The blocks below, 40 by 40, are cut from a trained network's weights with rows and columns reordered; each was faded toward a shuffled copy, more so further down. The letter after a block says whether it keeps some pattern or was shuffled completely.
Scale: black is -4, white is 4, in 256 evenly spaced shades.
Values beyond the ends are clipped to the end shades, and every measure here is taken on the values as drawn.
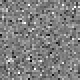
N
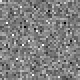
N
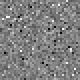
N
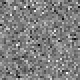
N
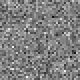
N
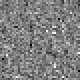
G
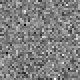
N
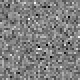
N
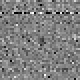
G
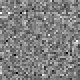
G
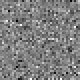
G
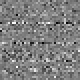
G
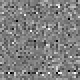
G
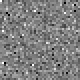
N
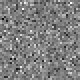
N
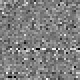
G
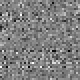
G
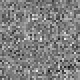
G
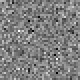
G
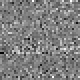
G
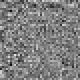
G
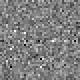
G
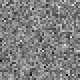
N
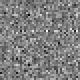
G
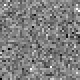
N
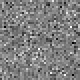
N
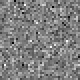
N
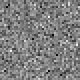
N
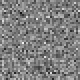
G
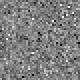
N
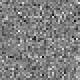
G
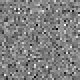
N
